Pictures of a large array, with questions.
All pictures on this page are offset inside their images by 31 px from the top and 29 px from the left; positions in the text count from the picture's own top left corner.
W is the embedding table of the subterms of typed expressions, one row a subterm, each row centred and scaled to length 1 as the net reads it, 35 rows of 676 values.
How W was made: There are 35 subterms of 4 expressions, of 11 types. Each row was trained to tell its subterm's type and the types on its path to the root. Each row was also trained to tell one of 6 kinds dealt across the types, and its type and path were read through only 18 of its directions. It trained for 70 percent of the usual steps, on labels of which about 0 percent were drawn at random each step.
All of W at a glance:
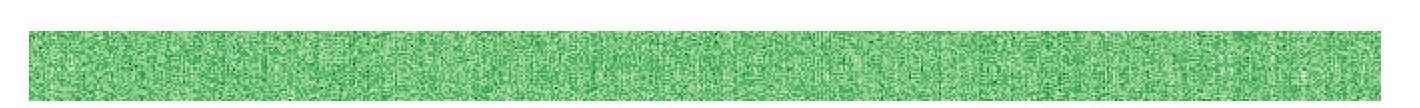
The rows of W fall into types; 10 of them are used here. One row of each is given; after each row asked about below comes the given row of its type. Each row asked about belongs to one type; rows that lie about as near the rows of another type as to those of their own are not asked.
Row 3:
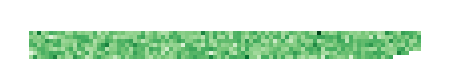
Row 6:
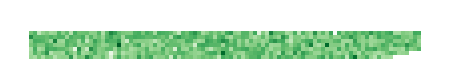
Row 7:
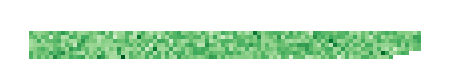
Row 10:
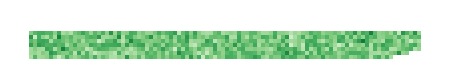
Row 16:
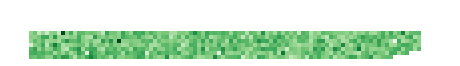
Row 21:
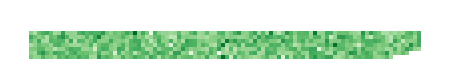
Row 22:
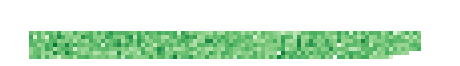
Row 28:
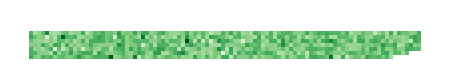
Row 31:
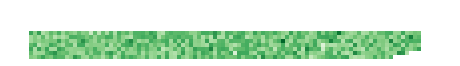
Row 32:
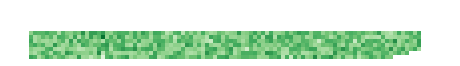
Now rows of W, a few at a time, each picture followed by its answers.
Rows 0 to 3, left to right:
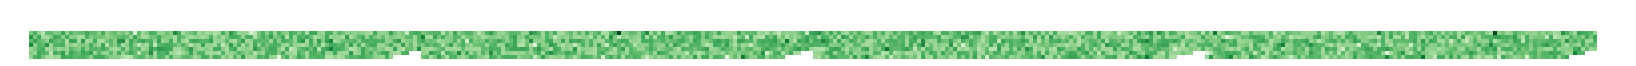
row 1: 32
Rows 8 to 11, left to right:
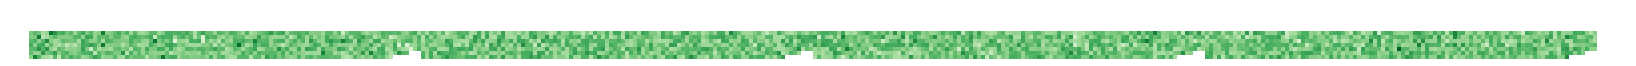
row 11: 10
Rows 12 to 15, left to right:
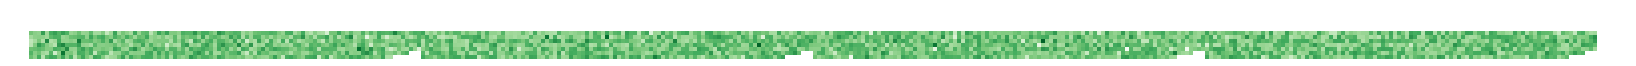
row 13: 3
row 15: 3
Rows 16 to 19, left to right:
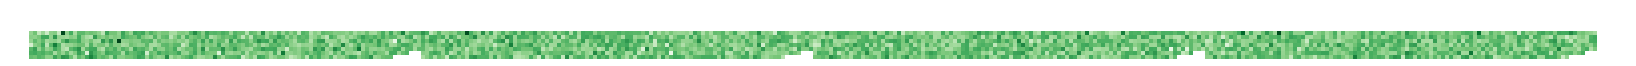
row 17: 16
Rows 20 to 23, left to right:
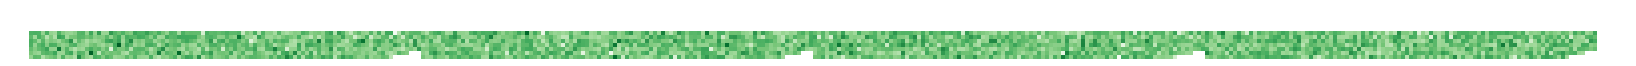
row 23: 28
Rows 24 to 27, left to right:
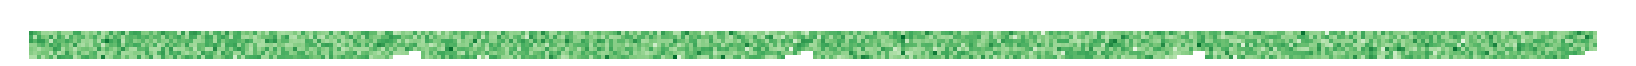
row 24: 16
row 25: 21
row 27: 10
